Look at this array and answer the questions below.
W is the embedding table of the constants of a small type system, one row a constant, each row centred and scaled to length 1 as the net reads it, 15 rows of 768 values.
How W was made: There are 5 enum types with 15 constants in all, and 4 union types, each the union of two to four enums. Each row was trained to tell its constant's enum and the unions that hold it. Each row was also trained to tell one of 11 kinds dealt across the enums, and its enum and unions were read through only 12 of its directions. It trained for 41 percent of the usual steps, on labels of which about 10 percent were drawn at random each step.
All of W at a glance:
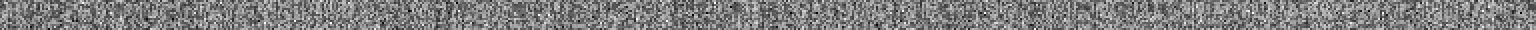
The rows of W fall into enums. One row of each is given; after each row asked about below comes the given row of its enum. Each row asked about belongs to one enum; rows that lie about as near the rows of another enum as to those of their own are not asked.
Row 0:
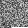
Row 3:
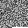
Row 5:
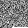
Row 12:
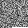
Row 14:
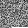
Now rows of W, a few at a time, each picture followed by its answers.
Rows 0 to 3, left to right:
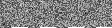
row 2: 3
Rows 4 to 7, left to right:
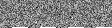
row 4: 3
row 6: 14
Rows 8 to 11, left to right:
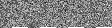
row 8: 5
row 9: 0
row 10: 14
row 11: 3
